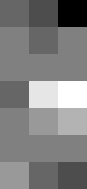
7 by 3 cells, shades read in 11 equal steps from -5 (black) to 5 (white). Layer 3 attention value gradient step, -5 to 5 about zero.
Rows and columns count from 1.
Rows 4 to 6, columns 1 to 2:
-1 4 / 0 1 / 0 0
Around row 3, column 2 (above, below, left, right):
-1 4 0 0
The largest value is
5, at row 4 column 3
